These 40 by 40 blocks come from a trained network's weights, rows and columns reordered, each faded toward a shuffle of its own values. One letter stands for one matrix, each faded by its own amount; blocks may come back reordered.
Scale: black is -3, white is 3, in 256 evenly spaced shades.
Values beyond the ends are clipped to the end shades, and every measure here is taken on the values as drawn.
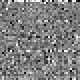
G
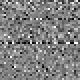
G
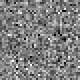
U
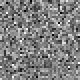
U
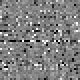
G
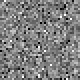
U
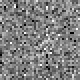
U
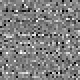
G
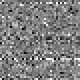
G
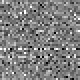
G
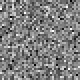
U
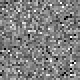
U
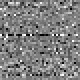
G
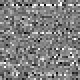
G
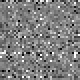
G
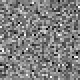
U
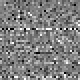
G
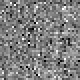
U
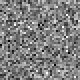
U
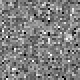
U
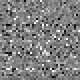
G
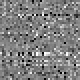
G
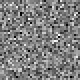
U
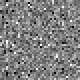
U
